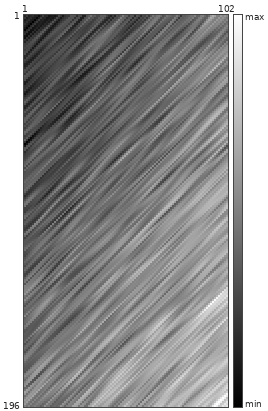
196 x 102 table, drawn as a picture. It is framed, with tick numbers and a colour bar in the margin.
Grain: diagonal, up to the right. Mirror symmetry: none. Slope: up to the bottom right. Ninth with the highest average: bottom right. Odd rows or columns: none. Ninth with the lowest average: top left.
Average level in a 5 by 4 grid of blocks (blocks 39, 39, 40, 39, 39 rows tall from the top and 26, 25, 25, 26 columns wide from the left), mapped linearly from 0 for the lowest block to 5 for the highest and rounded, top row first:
0 1 2 3
1 1 2 3
1 2 3 4
2 3 4 4
3 4 4 5
